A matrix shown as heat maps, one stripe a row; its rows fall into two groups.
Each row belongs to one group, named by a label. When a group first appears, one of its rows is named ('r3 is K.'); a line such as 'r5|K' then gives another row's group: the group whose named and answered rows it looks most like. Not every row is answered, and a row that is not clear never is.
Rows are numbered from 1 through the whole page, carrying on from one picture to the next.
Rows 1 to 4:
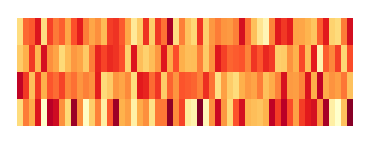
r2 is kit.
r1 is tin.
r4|tin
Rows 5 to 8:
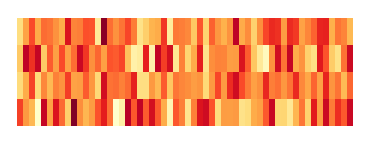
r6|tin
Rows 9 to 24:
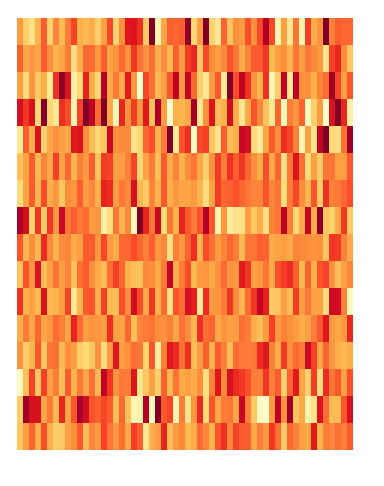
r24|kit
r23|tin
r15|kit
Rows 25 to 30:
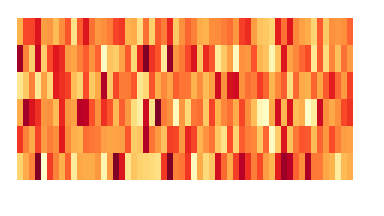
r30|tin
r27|kit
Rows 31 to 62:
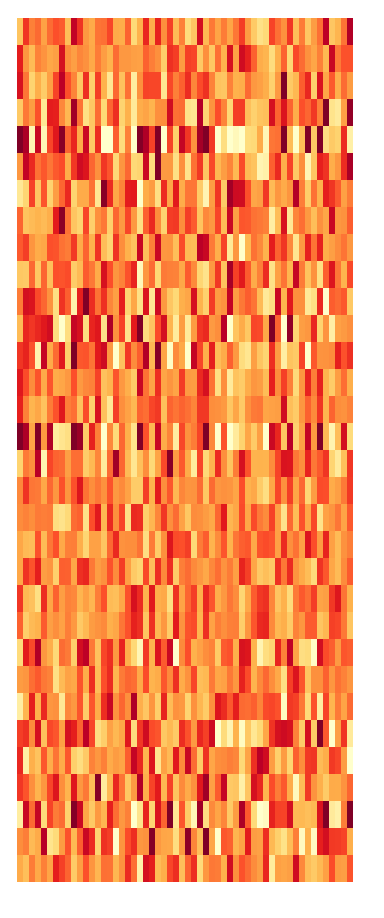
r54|tin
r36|tin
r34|tin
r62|kit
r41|tin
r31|tin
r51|tin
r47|tin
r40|kit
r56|kit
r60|tin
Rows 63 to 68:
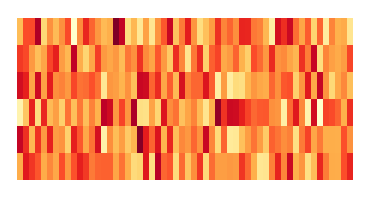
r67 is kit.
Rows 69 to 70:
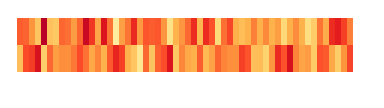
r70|tin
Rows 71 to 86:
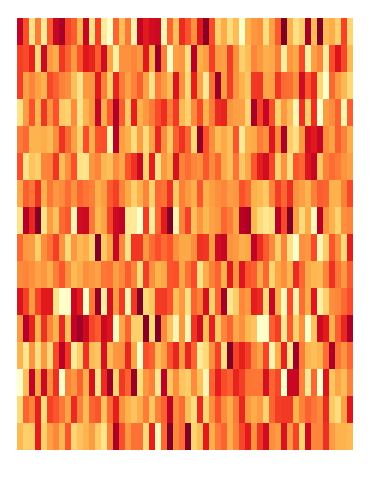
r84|kit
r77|tin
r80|kit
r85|tin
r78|tin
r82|tin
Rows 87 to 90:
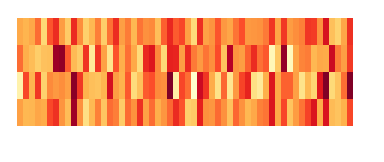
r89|tin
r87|tin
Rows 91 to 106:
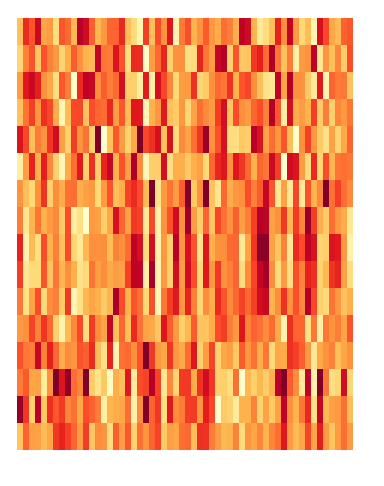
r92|kit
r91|tin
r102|kit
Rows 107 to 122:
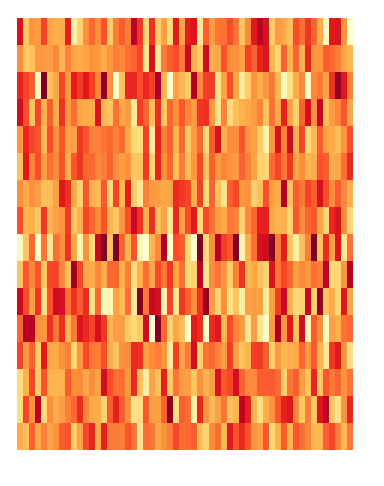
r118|tin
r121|tin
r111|tin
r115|kit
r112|tin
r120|kit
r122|kit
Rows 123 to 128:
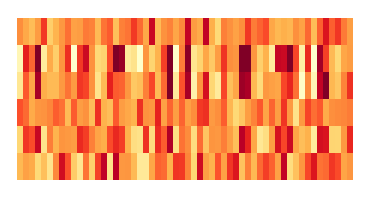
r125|tin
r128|kit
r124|tin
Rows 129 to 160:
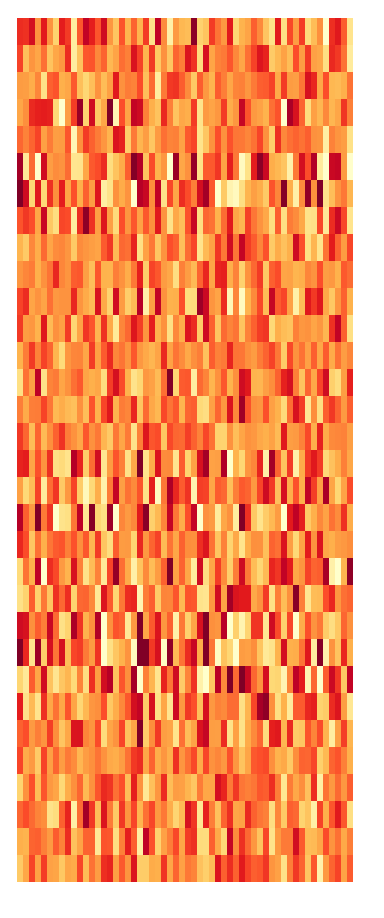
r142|tin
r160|kit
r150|kit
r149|tin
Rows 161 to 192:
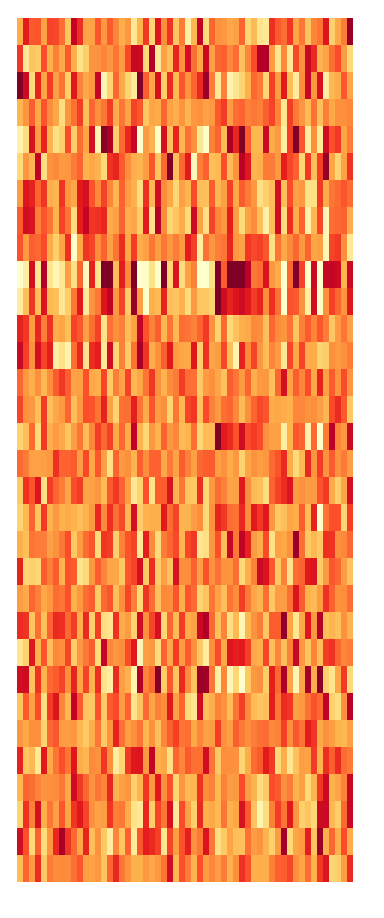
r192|tin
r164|kit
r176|kit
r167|tin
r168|tin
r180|kit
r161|tin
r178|tin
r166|tin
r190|tin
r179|kit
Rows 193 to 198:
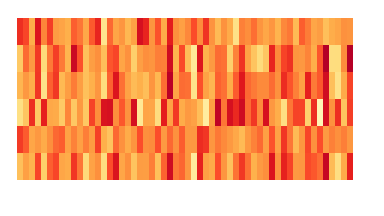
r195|tin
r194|tin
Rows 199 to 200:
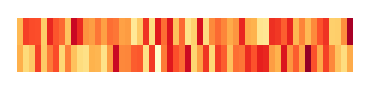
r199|tin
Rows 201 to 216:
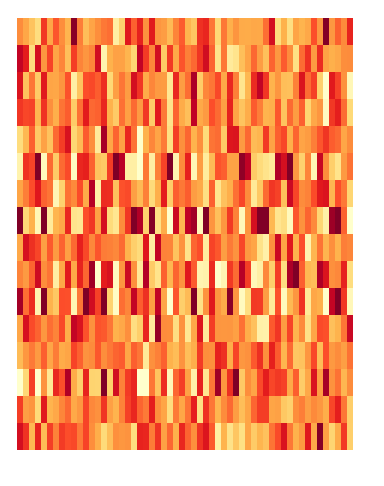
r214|kit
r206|tin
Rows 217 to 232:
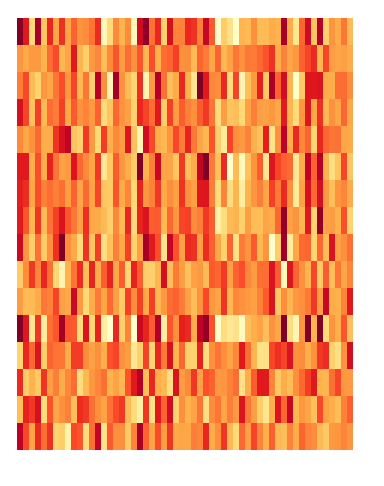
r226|kit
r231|tin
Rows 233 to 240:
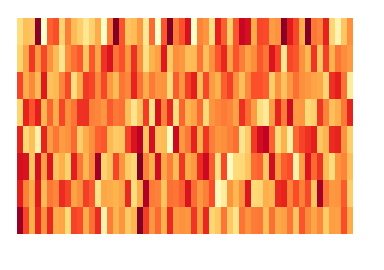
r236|tin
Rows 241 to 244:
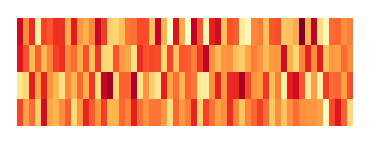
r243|kit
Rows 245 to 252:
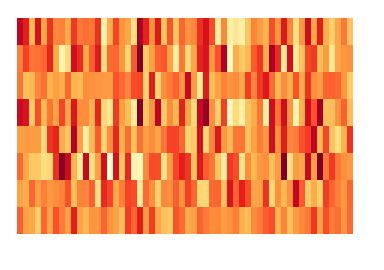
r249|tin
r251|kit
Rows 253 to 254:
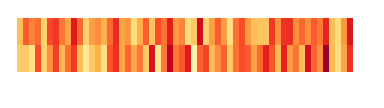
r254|tin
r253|tin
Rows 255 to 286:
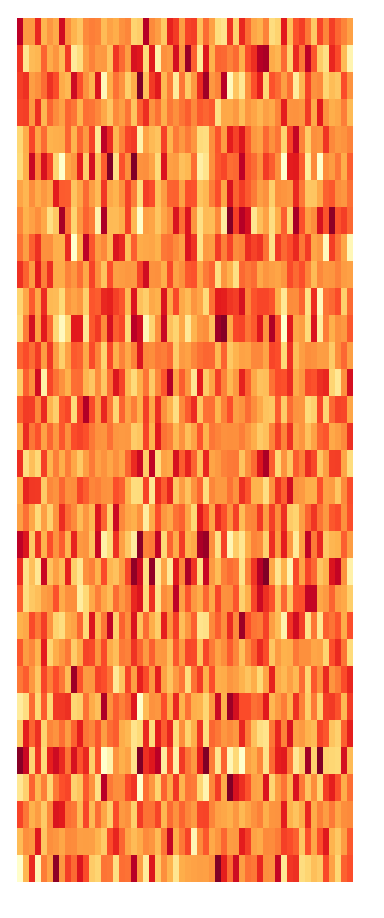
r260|kit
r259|kit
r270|tin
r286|kit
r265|kit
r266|kit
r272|tin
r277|kit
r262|kit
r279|tin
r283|kit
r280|kit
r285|tin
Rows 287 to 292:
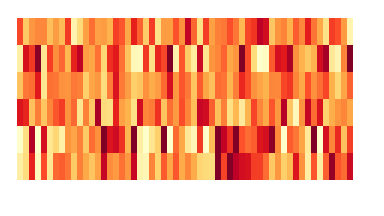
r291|kit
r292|kit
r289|tin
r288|tin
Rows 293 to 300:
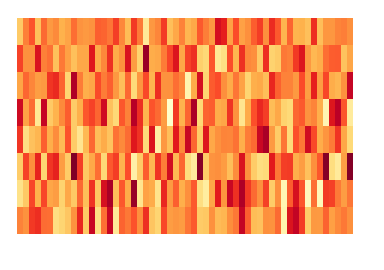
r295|tin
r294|kit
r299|kit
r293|kit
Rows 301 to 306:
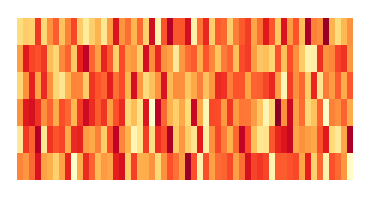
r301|tin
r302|tin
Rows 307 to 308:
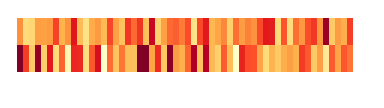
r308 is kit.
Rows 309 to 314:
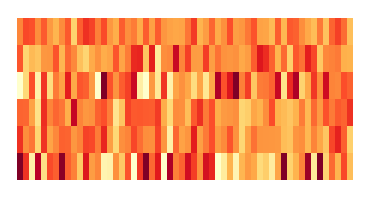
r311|kit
